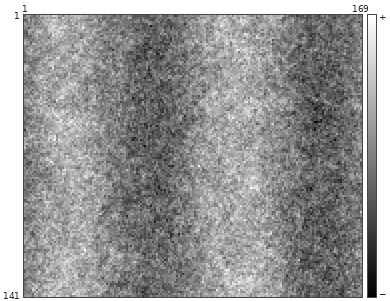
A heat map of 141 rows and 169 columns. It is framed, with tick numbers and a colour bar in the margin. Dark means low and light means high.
Stripes: upright, repeating 2 times. Histogram: bell-shaped. Grain: blotchy.
